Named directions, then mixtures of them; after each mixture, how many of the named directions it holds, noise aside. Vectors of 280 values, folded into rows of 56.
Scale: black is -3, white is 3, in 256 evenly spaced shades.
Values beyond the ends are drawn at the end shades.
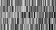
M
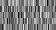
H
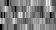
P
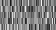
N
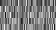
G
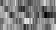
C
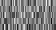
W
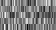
two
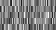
three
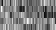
two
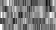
one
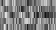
two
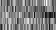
three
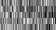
three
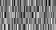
one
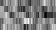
one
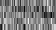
three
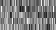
two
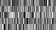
three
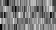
two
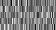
three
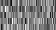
three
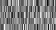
two
